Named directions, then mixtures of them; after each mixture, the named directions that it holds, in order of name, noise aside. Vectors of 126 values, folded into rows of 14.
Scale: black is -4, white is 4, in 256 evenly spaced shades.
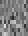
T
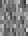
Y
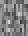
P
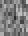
P, Y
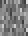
Y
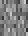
Y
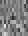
T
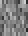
Y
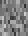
T, Y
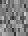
T, Y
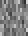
Y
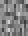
P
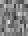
P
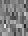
P, T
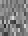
T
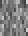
Y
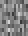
P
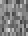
P, Y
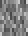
Y
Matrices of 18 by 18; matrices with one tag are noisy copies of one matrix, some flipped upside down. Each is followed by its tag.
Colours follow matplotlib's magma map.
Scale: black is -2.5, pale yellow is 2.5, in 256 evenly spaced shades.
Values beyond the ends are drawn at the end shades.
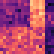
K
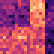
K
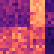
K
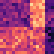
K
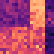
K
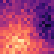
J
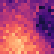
J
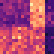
K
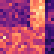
K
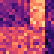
K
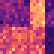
K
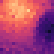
J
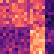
K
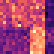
K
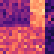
K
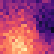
J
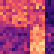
K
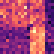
K
